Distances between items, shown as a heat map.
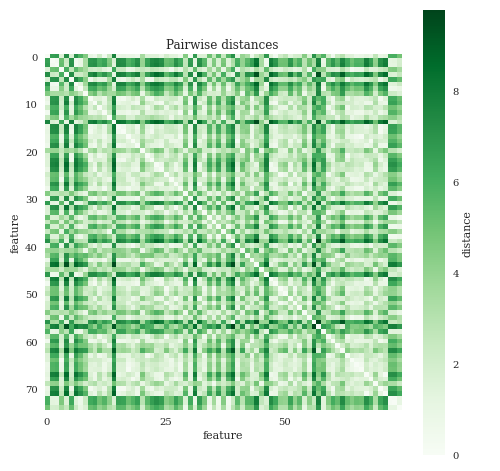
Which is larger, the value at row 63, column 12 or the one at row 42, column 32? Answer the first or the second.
the second
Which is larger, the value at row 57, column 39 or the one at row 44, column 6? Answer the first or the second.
the first
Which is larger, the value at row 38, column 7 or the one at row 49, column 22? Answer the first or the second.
the second
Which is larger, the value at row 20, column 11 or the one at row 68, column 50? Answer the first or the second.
the second
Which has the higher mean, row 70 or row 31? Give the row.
31
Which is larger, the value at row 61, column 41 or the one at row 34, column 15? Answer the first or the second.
the second
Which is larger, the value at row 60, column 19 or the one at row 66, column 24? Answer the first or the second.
the second
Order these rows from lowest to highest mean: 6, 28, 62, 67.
28, 67, 62, 6
